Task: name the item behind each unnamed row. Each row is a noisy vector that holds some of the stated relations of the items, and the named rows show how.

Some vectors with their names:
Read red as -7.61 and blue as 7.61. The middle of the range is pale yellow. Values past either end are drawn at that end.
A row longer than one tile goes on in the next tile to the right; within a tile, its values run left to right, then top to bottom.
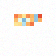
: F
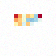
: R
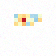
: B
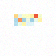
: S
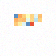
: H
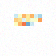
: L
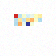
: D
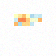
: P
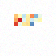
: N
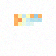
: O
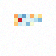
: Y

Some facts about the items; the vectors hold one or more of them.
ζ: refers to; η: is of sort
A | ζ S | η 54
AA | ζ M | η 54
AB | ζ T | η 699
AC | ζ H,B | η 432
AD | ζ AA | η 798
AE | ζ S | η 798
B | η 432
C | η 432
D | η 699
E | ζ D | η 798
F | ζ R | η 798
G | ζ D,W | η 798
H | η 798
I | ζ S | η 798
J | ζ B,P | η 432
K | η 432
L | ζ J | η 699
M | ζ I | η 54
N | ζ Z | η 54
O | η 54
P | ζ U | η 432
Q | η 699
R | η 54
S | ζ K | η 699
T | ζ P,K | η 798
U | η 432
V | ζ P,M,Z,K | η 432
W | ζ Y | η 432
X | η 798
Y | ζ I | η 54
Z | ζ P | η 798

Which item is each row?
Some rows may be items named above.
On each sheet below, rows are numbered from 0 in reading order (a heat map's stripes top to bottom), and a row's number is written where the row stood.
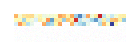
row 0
Q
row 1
AE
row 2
Y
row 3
D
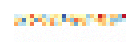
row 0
AD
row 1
AC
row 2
K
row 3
R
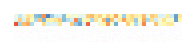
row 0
V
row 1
W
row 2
I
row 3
AB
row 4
X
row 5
C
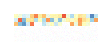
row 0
I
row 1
S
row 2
J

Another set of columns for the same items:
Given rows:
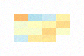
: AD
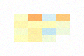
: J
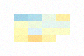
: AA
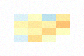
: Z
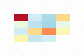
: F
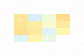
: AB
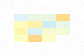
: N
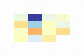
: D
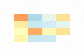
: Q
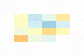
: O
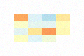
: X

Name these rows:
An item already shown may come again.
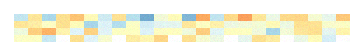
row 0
H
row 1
C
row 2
Y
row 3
B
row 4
V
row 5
L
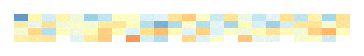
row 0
K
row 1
I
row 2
R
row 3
C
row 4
O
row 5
H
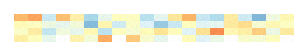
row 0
AC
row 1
W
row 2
O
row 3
X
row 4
S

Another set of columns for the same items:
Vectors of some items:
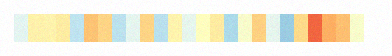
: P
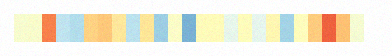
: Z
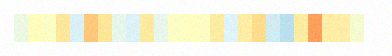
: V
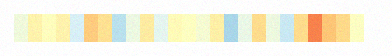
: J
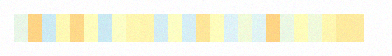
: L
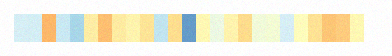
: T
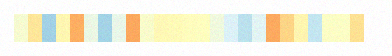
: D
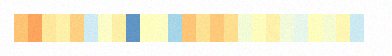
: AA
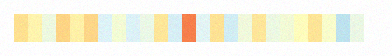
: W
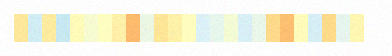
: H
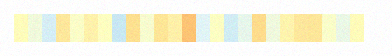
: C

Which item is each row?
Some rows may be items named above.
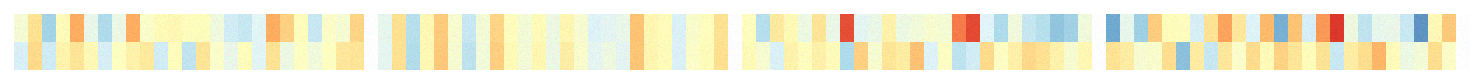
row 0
D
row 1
Q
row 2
I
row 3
S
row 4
AB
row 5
Q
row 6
B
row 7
R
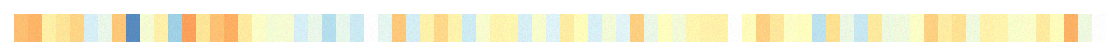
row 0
Y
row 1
L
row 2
N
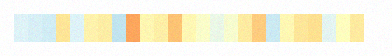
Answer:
K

